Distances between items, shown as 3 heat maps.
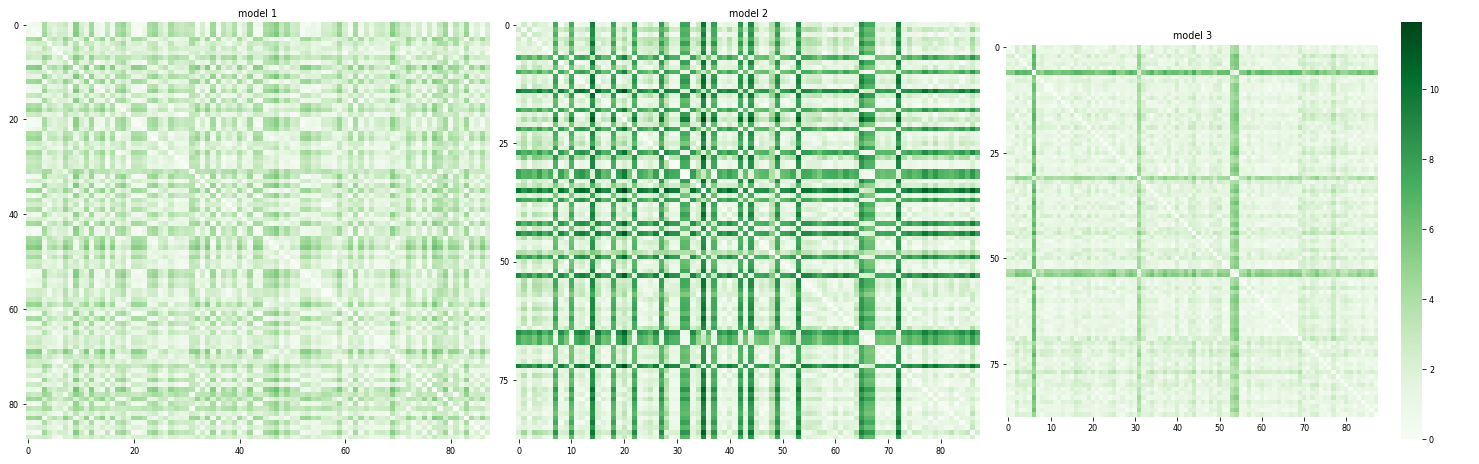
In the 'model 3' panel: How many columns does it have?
88
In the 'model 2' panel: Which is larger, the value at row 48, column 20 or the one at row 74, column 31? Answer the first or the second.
the second
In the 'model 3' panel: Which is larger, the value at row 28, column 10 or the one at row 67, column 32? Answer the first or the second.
the second
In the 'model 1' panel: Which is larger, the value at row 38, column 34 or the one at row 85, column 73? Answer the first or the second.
the first
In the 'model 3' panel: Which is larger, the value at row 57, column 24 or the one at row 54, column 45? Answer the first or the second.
the second
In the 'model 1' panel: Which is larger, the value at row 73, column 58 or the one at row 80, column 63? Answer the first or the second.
the first
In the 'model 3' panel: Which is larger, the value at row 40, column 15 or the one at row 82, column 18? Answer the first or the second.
the first
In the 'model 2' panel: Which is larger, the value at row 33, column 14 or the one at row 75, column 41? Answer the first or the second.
the first
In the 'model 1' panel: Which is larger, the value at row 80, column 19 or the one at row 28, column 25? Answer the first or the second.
the first
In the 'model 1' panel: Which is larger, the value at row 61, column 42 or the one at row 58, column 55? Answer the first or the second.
the first
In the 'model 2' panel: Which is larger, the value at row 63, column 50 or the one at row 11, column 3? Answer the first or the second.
the second
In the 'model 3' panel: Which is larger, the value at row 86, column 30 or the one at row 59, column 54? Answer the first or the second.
the second
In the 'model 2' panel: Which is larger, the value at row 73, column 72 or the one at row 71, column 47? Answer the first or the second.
the first
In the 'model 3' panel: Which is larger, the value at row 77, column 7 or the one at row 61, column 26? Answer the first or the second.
the first
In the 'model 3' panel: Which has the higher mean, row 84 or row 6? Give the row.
6
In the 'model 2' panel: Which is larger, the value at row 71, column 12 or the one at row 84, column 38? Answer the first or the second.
the first
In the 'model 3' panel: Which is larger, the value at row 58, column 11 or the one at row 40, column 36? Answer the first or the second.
the second
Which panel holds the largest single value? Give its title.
model 2
